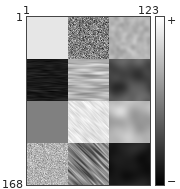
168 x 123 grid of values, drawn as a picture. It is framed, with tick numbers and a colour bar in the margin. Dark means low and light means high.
It is made of 4 by 3 panels. Panel 1,1: very high, flat. Panel 1,2: middling, fine-grained, strong in contrast. Panel 1,3: high, blotchy, faint in contrast. Panel 2,1: very low, streaked across, faint in contrast. Panel 2,2: high, streaked across. Panel 2,3: low, smooth. Panel 3,1: middling, flat. Panel 3,2: very high, slanting down to the right, faint in contrast. Panel 3,3: high, smooth. Panel 4,1: high, fine-grained. Panel 4,2: middling, slanting down to the right, strong in contrast. Panel 4,3: very low, smooth, faint in contrast.
